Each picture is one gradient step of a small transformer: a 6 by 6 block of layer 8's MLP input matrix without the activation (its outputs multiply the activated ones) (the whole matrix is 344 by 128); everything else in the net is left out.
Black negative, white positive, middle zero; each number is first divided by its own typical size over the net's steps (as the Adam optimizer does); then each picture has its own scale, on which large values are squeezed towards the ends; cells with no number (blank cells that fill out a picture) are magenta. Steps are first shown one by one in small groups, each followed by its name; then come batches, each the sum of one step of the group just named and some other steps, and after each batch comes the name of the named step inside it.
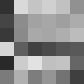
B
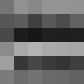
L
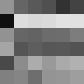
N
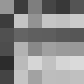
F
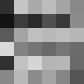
B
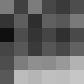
F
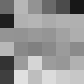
N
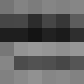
L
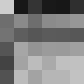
F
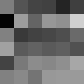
N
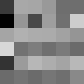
N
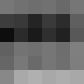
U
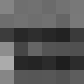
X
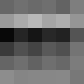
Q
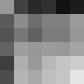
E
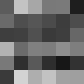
X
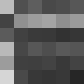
X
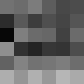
U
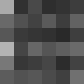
X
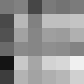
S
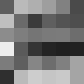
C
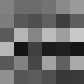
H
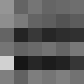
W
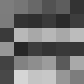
H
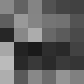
W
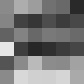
C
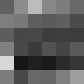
W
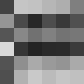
C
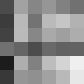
S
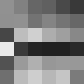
C
